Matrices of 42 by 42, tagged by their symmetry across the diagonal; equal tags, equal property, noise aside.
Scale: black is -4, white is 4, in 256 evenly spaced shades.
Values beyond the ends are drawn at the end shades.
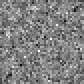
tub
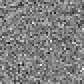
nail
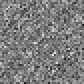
tub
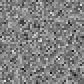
tub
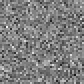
nail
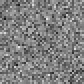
tub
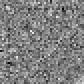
tub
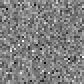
nail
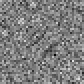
tub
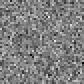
nail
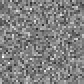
nail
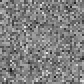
nail
